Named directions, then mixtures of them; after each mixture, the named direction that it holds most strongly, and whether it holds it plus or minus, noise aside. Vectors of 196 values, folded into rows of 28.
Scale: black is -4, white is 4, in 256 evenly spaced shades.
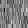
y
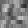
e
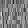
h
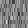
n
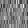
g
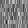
n, minus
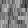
e, plus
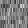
g, plus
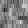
e, minus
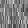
y, minus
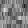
e, plus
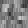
e, plus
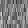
h, plus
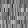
y, plus
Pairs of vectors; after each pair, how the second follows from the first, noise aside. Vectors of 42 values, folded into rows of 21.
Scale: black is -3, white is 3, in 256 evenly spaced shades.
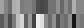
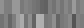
shrunk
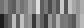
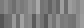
shrunk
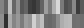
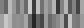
sign-scrambled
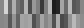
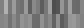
shrunk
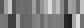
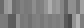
shrunk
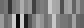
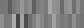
shrunk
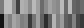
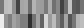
sign-scrambled
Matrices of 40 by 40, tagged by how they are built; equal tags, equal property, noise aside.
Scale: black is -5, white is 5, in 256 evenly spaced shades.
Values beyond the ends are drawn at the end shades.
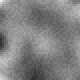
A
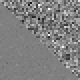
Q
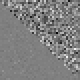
Q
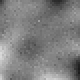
A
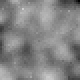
A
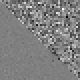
Q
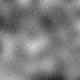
A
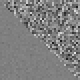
Q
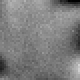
A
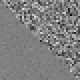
Q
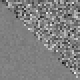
Q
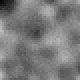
A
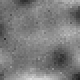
A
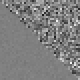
Q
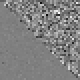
Q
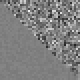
Q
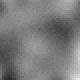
A
